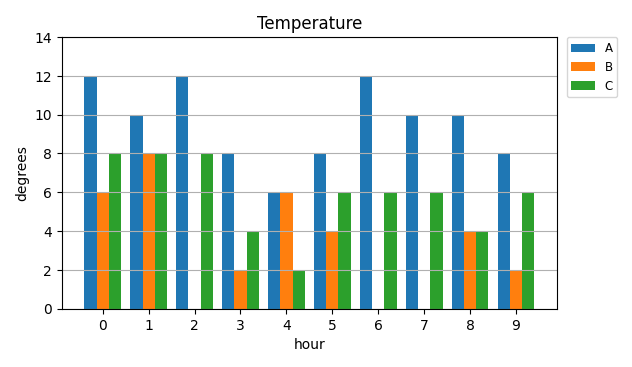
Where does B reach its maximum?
1
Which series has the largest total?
A
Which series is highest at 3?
A
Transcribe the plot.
Title: Temperature
x-axis: hour, ticks 0 1 2 3 4 5 6 7 8 9
y-axis: degrees, ticks 0 2 4 6 8 10 12 14
Legend: A, B, C
Values:
A: 12 10 12 8 6 8 12 10 10 8
B: 6 8 0 2 6 4 0 0 4 2
C: 8 8 8 4 2 6 6 6 4 6
